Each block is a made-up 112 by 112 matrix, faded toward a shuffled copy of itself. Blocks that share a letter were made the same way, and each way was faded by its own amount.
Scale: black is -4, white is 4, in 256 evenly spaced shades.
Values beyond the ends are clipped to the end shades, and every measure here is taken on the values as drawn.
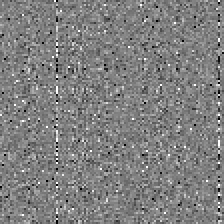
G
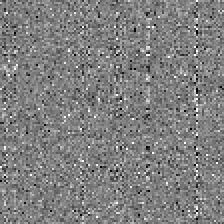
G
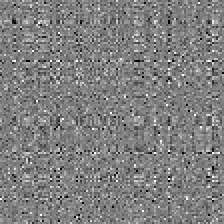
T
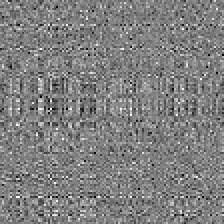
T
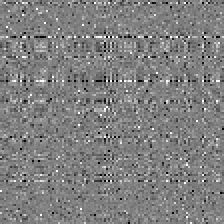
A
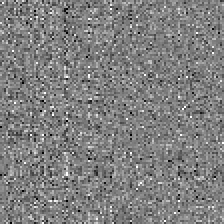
G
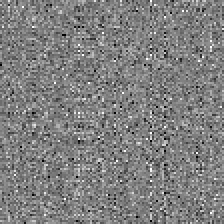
G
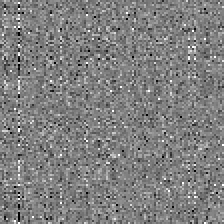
G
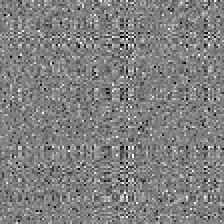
T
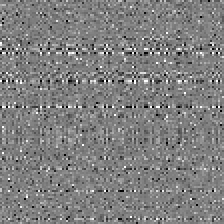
A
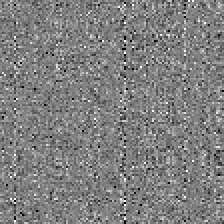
G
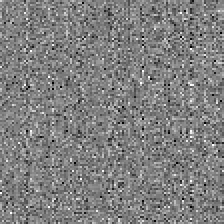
G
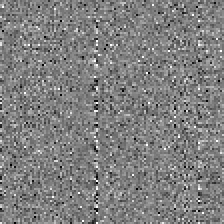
G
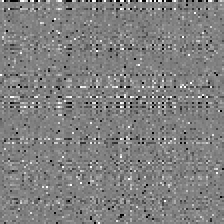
A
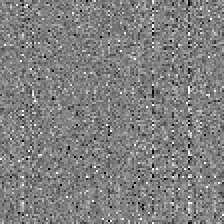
G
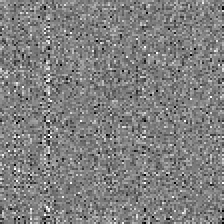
G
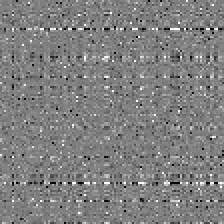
A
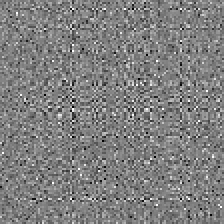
T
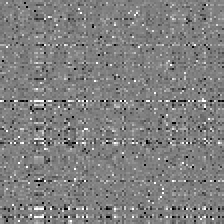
A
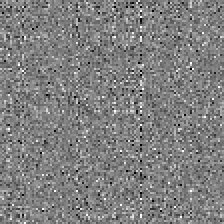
G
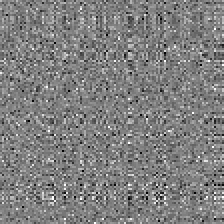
T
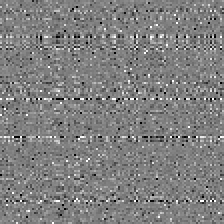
A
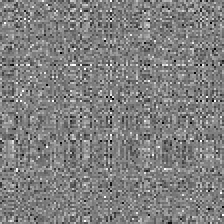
T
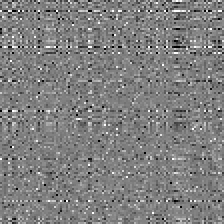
A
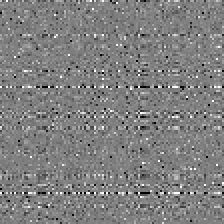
A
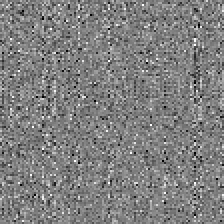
G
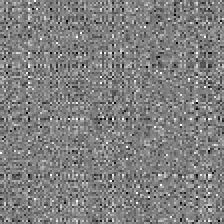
T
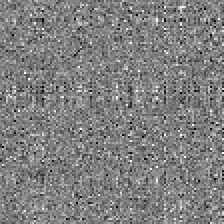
G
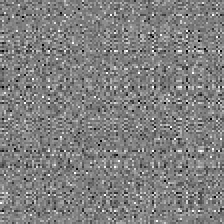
T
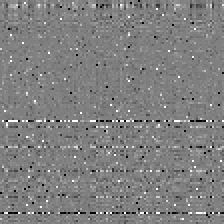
A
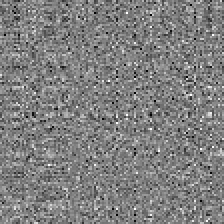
G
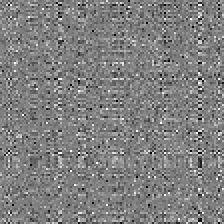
T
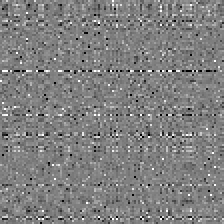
A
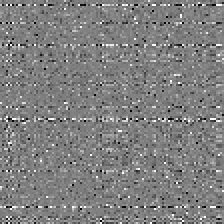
A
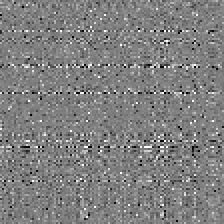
A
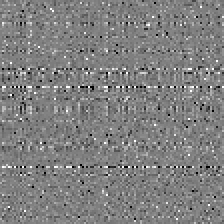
A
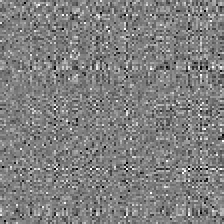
T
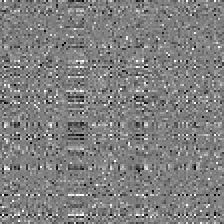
A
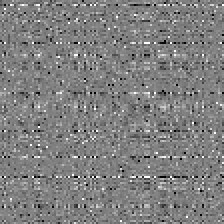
A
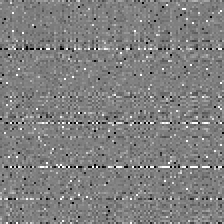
A
